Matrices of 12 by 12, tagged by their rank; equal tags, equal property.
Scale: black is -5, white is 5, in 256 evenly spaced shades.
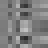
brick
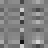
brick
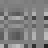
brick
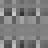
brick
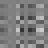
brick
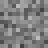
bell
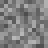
bell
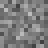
bell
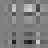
brick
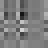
brick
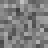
bell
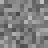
bell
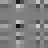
brick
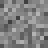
bell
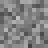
bell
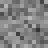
bell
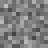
bell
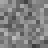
bell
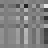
brick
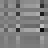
brick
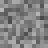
bell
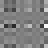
brick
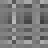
brick
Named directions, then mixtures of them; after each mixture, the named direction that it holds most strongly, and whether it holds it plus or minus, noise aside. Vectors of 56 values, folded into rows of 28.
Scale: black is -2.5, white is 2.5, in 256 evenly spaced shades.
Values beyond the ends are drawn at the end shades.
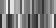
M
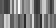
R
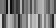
M, minus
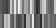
R, plus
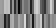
R, minus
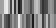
R, minus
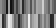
M, minus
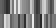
R, plus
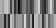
R, minus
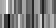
R, minus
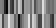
M, minus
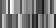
M, plus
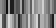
M, minus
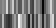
M, plus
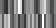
R, plus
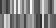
R, plus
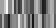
R, minus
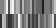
M, plus
